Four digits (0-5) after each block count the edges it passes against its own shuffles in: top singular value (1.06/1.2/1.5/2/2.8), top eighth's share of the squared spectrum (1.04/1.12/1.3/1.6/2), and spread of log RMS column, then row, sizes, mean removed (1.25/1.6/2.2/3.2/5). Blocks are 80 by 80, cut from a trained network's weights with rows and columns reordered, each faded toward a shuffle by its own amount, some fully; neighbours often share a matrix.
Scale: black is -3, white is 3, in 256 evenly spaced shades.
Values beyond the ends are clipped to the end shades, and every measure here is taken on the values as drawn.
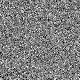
0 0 0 0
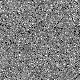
1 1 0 0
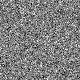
0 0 0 0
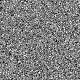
1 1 0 0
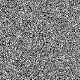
2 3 1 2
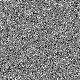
0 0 0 0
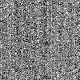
2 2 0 1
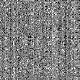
3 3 1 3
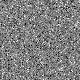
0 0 0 0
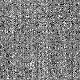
2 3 0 2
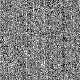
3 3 1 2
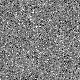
0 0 0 0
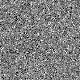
1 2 0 1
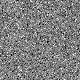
1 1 0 0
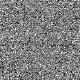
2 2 2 0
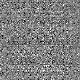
2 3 3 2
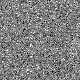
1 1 0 0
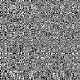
4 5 3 3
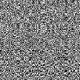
4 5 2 3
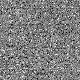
1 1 0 0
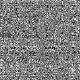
3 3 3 1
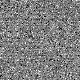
2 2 1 0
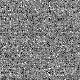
2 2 2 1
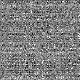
3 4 3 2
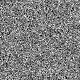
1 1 0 0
